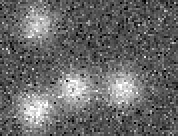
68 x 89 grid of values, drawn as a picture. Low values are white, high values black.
The ninth with the lowest average is the bottom left. No single row or column stands out from its neighbours. There are four dips.
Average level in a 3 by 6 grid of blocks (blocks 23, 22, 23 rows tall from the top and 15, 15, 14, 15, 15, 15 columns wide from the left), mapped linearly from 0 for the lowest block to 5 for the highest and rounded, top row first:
4 1 5 5 5 5 | 5 4 2 3 2 5 | 3 0 2 3 3 5
